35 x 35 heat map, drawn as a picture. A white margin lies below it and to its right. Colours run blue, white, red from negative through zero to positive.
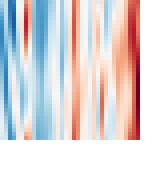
Ninth with the highest average: middle right. Average level on the scale: 50%. Slope: up to the right. Grain: streaks running down.
